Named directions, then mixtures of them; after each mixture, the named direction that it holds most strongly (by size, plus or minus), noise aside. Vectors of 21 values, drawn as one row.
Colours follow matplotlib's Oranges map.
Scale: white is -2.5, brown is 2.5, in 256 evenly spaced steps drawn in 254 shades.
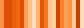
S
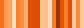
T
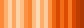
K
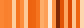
T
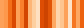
T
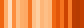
K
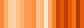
K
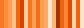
T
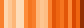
K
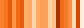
S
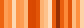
T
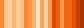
K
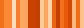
T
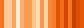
K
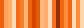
T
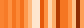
S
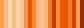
K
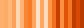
K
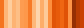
K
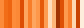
S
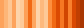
K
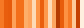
S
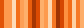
T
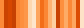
S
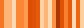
T
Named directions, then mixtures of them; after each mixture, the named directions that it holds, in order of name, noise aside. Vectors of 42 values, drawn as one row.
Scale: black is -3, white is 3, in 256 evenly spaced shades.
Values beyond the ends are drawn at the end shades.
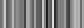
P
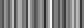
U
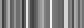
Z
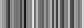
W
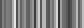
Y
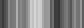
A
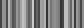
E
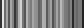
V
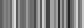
P, Y, Z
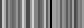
E, U, Z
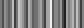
U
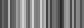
A, E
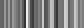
P, Z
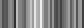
A, Y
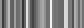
Z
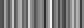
U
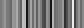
V, W, Z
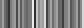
E, W, Y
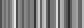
Y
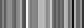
A, V, Z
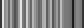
V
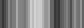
A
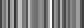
U, V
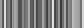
P, V
